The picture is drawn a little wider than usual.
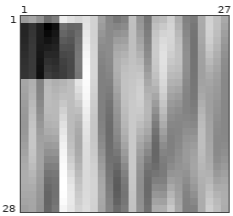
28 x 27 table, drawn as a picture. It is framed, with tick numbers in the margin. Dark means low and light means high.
Odd patch: lower, in the top left. Grain: streaks running down. Mirror symmetry: none. Ninth with the lowest average: top left.
